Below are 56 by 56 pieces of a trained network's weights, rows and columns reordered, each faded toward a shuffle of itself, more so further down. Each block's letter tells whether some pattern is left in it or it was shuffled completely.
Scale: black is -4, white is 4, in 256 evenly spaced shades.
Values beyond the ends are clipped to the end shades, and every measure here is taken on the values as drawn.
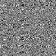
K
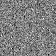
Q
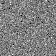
Q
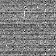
K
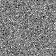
Q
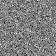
Q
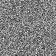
Q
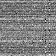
K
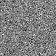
Q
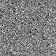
Q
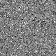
Q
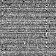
K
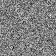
Q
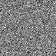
K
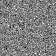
Q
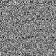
K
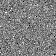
Q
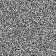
Q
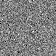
Q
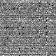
K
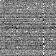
K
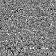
K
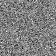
Q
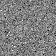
Q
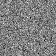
Q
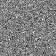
Q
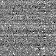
K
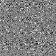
K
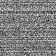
K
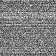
K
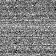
K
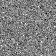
Q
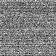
K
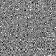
K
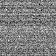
K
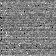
K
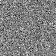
Q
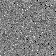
Q
